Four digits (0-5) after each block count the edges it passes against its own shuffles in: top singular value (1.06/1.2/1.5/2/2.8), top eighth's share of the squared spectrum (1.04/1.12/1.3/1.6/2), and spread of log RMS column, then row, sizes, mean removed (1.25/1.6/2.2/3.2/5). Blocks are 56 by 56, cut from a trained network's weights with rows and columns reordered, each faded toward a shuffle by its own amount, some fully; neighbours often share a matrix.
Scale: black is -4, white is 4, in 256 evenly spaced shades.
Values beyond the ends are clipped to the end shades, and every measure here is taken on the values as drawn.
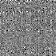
2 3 1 3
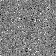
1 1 0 1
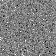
0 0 0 0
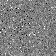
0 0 0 0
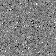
1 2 0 1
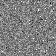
0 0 0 0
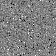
0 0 0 0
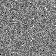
0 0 0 0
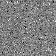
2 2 1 0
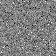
0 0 0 0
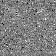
0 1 0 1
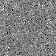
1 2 1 1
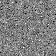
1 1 0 0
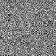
3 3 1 1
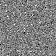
1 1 0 0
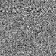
3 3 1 2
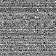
4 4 1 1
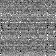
3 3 1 1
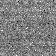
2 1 0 0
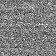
1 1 0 0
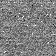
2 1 0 0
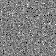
1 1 0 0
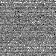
3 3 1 1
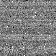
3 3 1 0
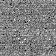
2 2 1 0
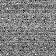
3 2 0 0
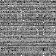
4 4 2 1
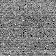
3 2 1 0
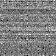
4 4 1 1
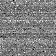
3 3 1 1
